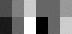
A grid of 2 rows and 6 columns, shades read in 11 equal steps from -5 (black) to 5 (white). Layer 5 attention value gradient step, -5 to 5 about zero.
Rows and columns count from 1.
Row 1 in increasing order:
-2 -1 -1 0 1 3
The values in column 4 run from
-5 to -1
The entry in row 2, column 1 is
-4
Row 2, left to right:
-4 -1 5 -5 -1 3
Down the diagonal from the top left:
-2 -1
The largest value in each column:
-2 0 5 -1 -1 3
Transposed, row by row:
-2 -4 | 0 -1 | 3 5 | -1 -5 | -1 -1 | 1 3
